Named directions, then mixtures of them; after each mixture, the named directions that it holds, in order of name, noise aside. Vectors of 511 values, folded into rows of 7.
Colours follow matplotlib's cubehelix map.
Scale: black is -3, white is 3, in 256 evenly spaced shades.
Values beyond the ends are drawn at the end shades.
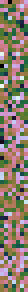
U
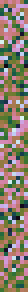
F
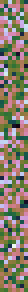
F, U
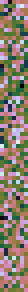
F, U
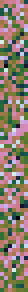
F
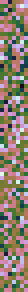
F, U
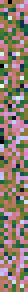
U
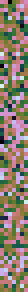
U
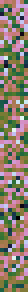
F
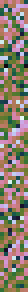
F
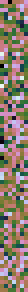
U
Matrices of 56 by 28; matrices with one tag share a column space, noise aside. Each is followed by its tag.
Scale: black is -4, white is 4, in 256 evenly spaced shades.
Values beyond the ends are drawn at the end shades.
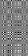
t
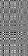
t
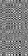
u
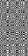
t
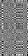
u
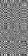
u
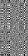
u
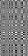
t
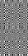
u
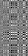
t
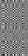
u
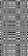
t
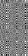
u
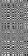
u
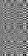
u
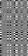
t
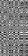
t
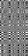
t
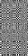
u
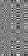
u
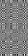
u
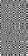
u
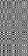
t
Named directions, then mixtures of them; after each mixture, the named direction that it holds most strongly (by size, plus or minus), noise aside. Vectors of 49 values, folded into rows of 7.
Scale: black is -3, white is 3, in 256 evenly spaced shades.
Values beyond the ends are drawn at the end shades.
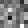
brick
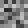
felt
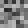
felt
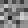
felt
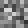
felt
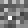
felt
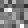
felt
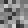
felt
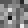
brick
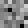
brick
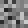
felt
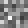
felt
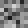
felt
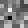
brick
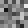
felt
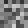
felt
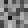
felt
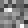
felt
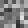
felt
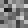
felt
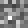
felt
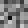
brick
